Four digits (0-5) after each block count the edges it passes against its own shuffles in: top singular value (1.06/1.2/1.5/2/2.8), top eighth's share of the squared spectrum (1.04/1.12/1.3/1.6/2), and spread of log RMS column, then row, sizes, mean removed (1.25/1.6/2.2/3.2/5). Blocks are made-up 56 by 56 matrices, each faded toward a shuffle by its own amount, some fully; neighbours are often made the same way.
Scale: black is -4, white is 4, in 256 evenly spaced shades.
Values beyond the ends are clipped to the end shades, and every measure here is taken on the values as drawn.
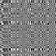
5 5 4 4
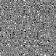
3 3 1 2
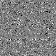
1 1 0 2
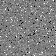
0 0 0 0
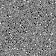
0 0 0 0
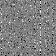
2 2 2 0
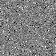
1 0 0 0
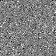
2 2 0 1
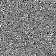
2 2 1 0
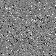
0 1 0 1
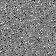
0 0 0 0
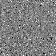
3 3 0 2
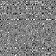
4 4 1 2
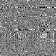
4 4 1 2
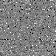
2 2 0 1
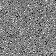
1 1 0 0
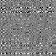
4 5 2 3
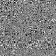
3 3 1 2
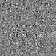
3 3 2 2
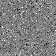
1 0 0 0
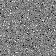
0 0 0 0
